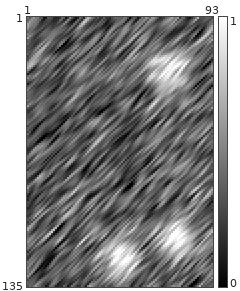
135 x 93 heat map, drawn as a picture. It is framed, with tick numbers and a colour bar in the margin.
Average level on the scale: 40%. Grain: diagonal, up to the right. Odd rows or columns: none. Bumps: three.
